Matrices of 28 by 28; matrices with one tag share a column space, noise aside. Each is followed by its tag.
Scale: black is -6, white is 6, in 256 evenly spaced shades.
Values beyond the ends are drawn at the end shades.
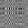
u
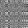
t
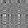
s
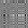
s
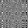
t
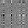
s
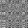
t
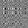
u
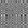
s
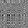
s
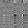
s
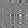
s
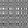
u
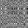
u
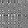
s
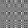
t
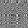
s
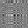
s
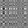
u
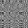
t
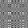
t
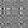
u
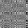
t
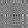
s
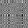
s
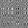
u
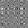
u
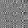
t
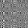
t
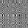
s
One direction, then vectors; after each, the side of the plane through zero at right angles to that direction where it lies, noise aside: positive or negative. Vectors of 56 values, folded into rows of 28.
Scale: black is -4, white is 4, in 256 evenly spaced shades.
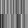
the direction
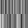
negative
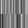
positive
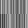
positive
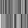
negative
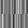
negative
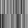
positive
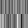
negative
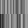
positive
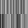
positive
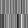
positive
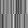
positive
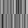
positive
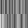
negative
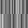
negative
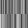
negative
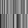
positive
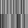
positive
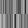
negative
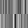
negative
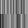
positive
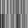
positive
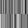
negative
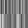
negative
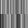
positive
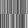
positive
